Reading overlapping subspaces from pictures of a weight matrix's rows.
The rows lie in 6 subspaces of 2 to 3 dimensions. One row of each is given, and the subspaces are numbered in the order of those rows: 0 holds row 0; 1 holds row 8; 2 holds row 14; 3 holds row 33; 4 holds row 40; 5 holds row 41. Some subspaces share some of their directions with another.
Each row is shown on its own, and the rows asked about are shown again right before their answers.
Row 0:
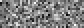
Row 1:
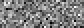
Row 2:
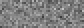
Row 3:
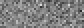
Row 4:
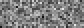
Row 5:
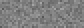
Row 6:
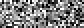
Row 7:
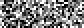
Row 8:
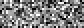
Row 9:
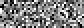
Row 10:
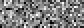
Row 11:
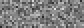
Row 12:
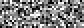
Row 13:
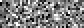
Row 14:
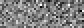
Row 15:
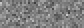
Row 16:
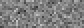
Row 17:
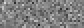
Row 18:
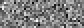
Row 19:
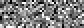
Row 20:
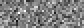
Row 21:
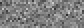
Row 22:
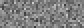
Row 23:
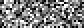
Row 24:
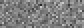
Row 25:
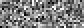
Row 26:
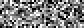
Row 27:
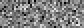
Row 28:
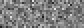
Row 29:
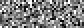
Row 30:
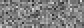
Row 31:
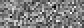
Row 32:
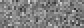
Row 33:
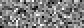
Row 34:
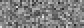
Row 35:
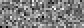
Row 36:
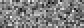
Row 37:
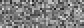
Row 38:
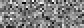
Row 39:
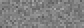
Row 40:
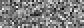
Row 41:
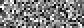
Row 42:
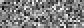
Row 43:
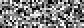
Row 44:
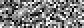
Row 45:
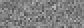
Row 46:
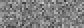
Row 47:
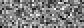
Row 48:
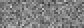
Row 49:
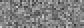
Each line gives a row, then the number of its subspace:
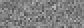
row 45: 4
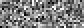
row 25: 4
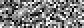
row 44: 4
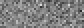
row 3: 2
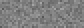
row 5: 1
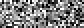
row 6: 3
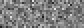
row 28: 4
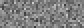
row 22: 5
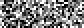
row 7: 1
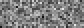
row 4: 0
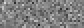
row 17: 4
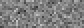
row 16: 3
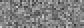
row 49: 0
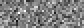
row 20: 3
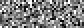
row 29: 3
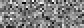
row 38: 1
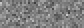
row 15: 0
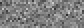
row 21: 0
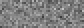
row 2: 2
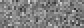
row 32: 3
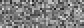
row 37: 3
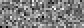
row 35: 4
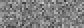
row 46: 1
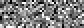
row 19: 1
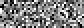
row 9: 5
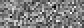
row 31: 4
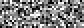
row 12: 2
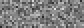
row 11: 2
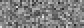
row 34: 0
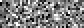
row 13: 0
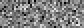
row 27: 3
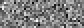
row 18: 5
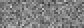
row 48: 1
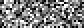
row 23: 1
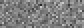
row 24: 2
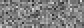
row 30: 2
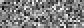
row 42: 4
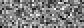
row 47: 1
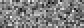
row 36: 3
